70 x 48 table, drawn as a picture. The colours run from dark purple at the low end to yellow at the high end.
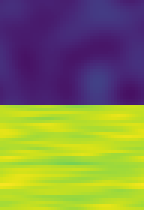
The table splits into 2 rows of 1 panel. Panel 1,1: very low, smooth, faint in contrast. Panel 2,1: very high, streaked across, faint in contrast.
